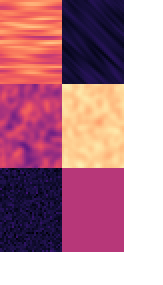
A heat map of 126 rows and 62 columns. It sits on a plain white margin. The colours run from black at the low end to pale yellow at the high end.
The table splits into 3 rows of 2 panels. Panel 1,1: high, streaked across. Panel 1,2: very low, slanting down to the right, faint in contrast. Panel 2,1: middling, blotchy. Panel 2,2: very high, blotchy, faint in contrast. Panel 3,1: very low, fine-grained, faint in contrast. Panel 3,2: middling, flat.
